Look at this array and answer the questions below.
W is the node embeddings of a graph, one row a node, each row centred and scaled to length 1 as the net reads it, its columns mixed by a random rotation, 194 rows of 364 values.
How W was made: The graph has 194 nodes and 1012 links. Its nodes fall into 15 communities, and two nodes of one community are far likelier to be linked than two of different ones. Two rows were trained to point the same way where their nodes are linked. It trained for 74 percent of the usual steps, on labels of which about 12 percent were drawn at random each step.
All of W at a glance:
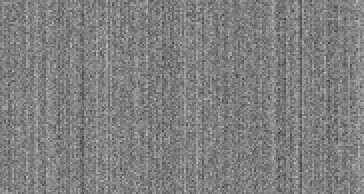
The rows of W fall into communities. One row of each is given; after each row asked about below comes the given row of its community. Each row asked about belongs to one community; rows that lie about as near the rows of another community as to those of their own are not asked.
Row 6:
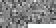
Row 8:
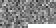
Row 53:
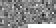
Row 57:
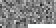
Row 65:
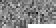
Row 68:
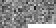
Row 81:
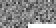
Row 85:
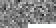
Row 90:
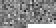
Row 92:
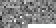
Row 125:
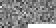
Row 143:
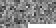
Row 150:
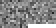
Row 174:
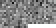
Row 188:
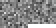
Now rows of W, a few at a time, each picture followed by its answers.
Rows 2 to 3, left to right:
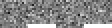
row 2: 92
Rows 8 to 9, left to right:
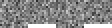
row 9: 81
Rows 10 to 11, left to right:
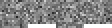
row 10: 150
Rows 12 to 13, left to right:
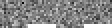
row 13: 90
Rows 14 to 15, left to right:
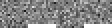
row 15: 85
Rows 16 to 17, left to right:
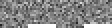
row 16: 57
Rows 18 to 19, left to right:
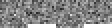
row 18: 188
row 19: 188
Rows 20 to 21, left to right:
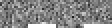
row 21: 90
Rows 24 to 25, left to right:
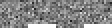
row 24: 90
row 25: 143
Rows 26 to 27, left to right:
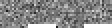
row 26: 65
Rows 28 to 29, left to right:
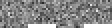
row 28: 125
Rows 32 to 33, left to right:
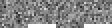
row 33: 85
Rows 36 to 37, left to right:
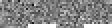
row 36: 188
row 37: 143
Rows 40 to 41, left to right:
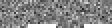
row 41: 57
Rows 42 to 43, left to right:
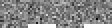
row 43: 90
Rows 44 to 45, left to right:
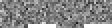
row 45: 125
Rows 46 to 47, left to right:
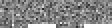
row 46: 81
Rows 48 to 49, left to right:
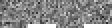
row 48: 174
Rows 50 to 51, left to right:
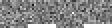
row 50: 53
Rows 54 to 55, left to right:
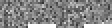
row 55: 150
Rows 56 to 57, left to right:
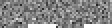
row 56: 85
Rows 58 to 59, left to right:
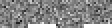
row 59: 53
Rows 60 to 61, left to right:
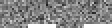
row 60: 90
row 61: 174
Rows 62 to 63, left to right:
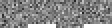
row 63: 188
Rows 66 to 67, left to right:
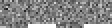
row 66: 81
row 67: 174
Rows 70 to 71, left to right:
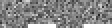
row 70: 92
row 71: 174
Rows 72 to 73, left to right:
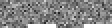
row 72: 174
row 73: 143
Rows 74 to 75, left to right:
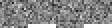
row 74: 150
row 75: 143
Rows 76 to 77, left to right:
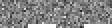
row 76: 143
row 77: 53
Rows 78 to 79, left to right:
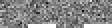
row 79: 68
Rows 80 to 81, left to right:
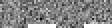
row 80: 90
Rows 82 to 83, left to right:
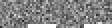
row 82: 68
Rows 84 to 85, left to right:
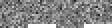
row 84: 57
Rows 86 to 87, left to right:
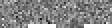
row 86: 90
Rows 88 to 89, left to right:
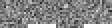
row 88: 143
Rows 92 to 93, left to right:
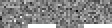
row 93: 143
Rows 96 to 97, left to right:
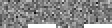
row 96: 65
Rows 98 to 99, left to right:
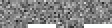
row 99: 174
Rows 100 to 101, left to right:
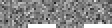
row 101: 90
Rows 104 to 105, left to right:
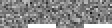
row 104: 92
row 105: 85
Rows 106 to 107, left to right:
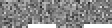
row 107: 68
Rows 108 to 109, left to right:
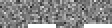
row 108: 57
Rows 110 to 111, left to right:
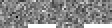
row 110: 150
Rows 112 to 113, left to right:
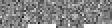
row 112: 143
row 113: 150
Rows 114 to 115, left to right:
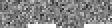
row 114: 53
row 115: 8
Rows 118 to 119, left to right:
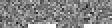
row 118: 65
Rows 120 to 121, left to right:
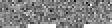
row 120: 150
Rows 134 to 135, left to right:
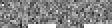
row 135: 150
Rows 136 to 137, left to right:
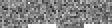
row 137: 85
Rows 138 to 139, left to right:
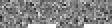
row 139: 92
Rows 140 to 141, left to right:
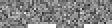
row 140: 125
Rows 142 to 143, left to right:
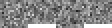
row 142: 143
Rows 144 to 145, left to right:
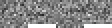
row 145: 57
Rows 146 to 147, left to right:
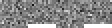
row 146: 53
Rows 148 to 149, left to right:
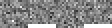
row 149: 92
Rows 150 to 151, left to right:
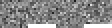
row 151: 188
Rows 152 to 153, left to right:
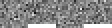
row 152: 65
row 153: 53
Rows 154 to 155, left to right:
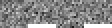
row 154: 150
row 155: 85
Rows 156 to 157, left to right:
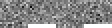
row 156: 8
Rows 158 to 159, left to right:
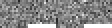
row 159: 92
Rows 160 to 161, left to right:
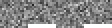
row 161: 150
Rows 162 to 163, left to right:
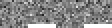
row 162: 57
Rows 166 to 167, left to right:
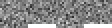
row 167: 53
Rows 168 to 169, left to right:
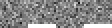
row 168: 85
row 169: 92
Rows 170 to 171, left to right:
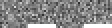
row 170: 92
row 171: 92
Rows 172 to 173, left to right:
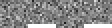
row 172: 174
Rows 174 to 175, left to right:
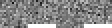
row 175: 85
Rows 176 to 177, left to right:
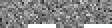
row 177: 57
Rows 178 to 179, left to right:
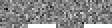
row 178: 81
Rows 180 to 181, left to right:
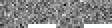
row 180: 65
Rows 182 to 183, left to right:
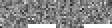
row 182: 68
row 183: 53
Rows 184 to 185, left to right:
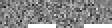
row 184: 143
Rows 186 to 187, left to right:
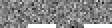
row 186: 92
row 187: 85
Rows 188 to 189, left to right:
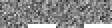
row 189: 150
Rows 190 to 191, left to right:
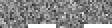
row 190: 90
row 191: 68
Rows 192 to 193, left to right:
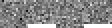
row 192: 68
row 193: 53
